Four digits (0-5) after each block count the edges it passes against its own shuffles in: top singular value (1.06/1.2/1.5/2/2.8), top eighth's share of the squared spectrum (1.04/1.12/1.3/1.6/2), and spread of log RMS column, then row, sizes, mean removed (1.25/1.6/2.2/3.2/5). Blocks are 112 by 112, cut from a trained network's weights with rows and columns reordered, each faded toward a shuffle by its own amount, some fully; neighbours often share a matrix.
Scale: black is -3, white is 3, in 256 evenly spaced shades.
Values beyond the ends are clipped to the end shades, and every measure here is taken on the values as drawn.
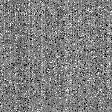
3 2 0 2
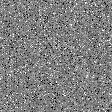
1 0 0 0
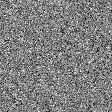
0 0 0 0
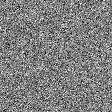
1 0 0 0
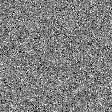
1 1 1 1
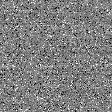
1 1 1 0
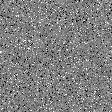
0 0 0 0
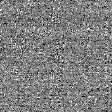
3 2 3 0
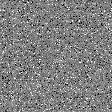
1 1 1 0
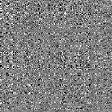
3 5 3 4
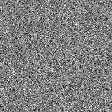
3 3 0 2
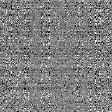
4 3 4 0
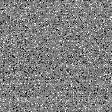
2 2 2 0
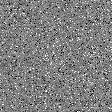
0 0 0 0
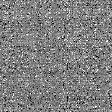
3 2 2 0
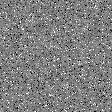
0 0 0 0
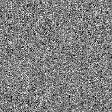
2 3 2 0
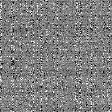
3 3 4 0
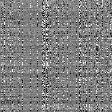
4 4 5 0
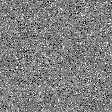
1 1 1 0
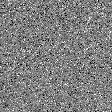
2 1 0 1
